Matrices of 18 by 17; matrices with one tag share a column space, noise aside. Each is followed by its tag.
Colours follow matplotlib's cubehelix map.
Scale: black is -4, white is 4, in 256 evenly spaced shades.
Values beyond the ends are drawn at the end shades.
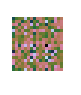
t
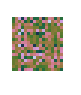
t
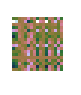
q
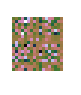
t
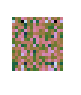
q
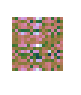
t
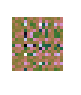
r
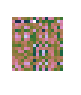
q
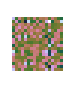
q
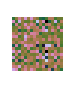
t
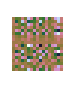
t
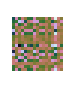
t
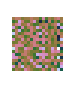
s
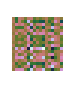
s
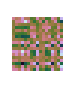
q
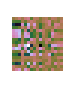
r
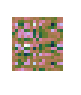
r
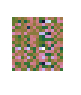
s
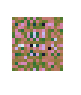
r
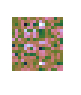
r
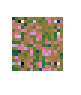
q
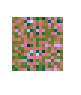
t
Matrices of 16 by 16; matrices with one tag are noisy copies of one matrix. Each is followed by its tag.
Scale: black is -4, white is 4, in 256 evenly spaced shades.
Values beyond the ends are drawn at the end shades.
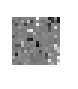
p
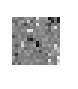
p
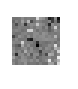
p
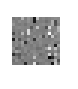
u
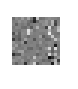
u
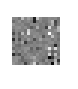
u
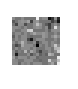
p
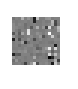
u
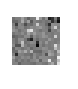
p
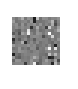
u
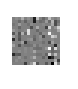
u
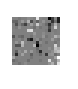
p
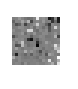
p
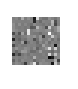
u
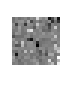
p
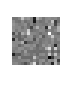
u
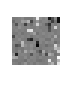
p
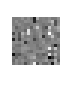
u
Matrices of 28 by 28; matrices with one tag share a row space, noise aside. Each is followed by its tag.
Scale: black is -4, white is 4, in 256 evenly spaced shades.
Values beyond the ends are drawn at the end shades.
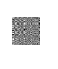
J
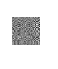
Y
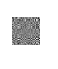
Y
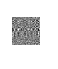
Y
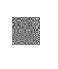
Y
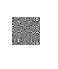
Y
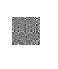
Y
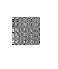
J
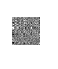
J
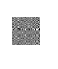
Y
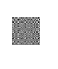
Y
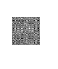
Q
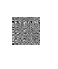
J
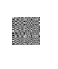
J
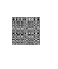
Q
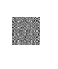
Y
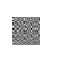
J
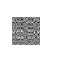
Q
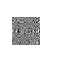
Y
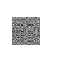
Q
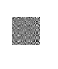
Y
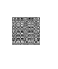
Q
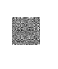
Q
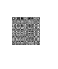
Q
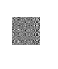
Y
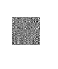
Y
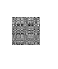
Q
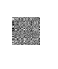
J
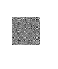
Y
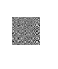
Y
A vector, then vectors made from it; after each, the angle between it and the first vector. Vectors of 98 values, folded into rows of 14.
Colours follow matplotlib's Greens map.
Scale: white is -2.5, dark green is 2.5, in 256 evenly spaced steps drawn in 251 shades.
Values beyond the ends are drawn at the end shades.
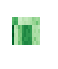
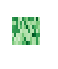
orthogonal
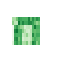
nearly opposite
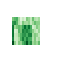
nearly parallel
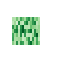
orthogonal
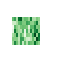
partly opposed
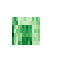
nearly parallel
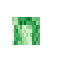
nearly opposite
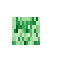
orthogonal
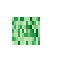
orthogonal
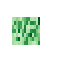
orthogonal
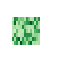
orthogonal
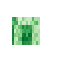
nearly parallel
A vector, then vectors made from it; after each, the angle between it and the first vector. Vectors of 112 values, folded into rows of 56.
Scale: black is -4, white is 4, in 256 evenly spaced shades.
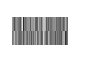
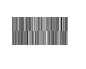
orthogonal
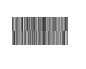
nearly opposite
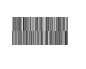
nearly parallel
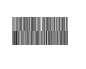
orthogonal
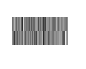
nearly opposite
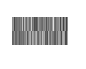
partly aligned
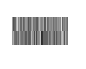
orthogonal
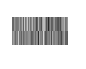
partly aligned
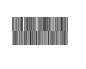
partly opposed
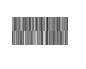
partly aligned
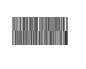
partly aligned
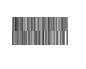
partly opposed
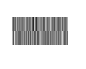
orthogonal
